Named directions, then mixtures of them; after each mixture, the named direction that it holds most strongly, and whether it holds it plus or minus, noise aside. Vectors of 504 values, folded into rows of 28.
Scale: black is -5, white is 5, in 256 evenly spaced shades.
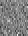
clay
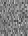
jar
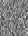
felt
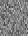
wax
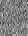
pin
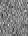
pin, minus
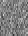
felt, plus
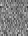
clay, minus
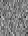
felt, minus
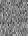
pin, plus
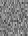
jar, plus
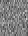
pin, minus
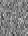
felt, plus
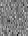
clay, minus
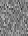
wax, minus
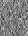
felt, plus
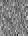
clay, minus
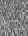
jar, minus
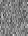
pin, plus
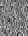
clay, minus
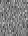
pin, minus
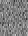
pin, plus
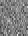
clay, plus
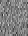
pin, minus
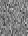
wax, plus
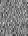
pin, minus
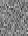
wax, minus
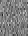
pin, minus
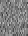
pin, minus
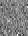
clay, plus
